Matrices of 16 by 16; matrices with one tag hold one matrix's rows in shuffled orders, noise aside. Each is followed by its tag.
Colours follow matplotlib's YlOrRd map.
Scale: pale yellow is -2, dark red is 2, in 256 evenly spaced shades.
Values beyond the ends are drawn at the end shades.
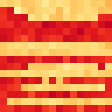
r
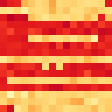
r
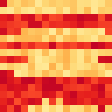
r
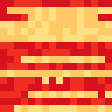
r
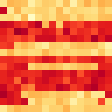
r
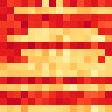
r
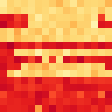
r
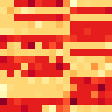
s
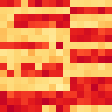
s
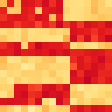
s
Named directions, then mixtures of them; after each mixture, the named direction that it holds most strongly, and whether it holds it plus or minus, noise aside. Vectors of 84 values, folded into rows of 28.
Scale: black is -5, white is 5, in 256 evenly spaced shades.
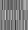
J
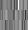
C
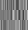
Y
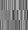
Y, minus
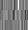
C, plus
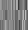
C, minus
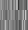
C, minus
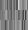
C, plus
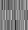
J, plus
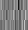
C, minus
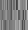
Y, plus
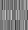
J, plus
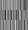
J, minus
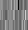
C, minus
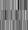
C, minus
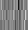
C, minus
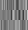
Y, plus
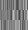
Y, plus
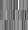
C, plus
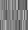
Y, minus
